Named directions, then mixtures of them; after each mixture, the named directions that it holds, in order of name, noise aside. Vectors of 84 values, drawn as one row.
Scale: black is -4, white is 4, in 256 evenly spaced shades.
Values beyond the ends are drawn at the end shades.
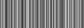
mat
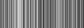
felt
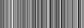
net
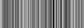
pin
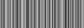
mat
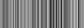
net, pin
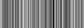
pin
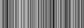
felt, pin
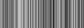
felt, pin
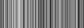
felt, net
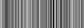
mat, pin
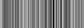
pin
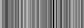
mat, pin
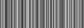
mat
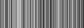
felt, mat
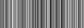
mat, net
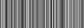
mat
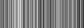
felt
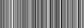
net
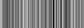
pin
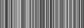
felt, mat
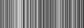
felt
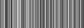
felt, mat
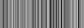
net, pin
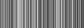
felt, net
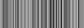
net, pin
